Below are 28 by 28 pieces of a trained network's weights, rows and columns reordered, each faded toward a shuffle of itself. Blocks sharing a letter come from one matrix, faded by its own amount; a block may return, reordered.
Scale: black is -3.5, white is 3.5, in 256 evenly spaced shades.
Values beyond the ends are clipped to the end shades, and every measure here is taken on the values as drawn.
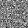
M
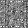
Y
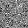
M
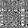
Y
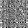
Y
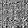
Y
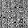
Y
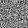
M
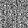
Y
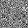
M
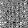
Y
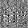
Y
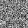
M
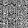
Y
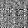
Y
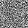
M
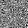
M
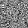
M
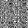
Y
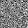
M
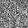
M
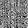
Y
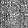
Y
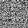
M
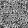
M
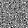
M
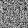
M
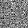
M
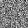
M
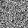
M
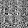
Y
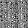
Y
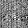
Y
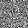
M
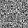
M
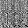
Y
